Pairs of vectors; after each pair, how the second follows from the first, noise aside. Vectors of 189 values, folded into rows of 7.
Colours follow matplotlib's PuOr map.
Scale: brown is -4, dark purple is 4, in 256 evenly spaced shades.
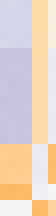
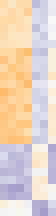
negated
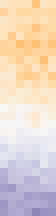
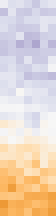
negated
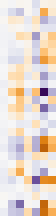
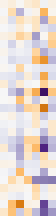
sign-scrambled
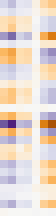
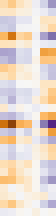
negated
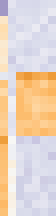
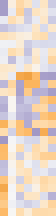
sign-scrambled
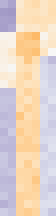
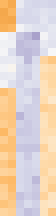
negated
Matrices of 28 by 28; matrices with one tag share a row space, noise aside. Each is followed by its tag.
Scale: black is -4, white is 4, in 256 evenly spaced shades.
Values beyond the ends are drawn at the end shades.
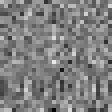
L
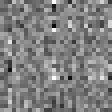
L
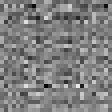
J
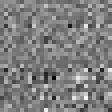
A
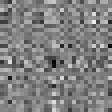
L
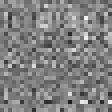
A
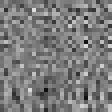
A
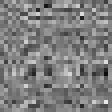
J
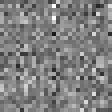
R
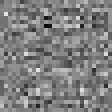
J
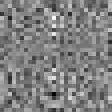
L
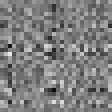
L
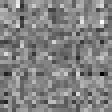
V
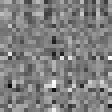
L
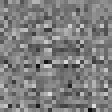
J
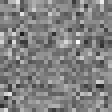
V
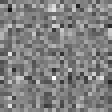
L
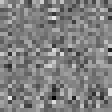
L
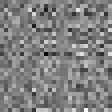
A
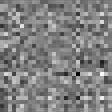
V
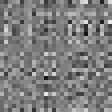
A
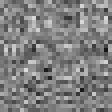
J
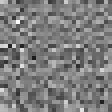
V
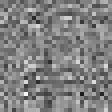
J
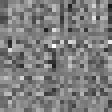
L
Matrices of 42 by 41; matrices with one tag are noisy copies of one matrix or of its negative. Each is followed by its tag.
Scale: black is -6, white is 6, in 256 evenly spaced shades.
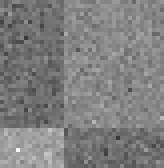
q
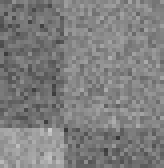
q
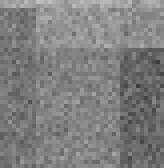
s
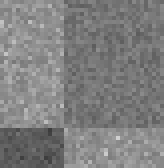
q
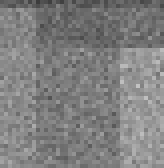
s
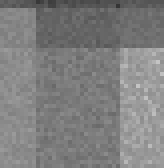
s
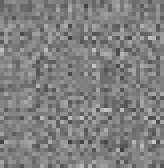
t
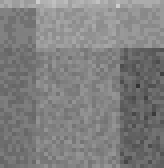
s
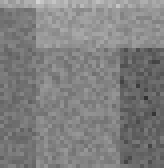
s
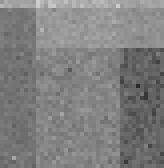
s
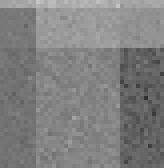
s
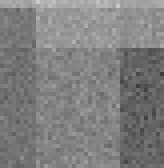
s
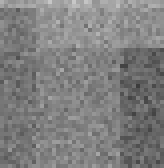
s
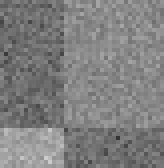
q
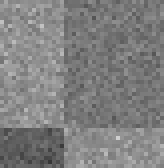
q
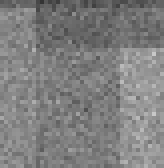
s
